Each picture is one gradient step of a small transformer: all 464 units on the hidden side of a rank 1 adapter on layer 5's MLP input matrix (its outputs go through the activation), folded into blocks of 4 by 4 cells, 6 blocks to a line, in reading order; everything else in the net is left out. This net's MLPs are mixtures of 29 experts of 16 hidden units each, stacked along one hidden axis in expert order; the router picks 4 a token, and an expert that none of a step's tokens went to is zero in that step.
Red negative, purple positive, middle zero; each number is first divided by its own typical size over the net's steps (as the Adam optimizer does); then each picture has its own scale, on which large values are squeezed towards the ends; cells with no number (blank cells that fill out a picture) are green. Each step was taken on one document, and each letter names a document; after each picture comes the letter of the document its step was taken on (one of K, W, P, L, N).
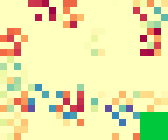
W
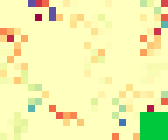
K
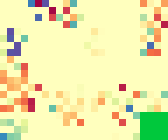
W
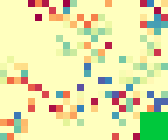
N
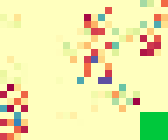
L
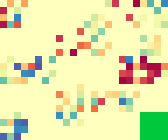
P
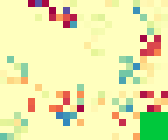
W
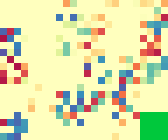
N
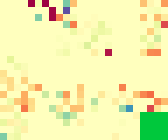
W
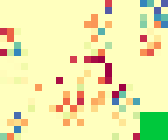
L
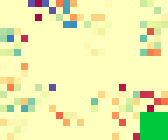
W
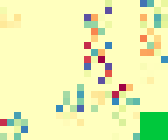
L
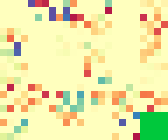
K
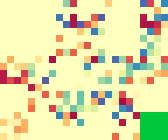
N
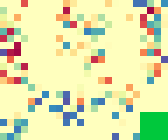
N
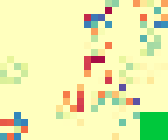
L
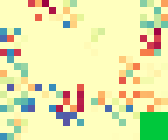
W
